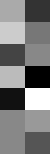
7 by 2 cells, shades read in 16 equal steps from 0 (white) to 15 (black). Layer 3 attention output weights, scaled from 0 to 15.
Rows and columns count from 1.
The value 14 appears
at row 5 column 1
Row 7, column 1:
7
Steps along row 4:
up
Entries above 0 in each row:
2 2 2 2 1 2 2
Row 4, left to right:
4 15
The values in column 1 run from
3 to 14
